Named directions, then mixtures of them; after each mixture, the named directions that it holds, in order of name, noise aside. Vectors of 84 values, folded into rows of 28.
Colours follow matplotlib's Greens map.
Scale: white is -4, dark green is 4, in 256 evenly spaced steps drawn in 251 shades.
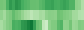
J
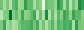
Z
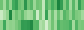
J, Z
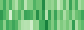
J, Z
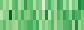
Z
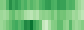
J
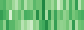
J, Z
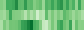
J, Z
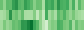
J, Z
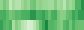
J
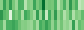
Z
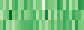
Z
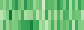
J, Z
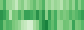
J, Z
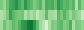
J, Z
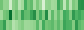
J, Z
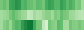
J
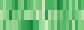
J, Z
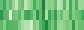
J, Z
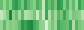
J, Z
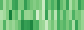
J, Z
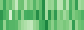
J, Z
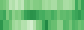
J
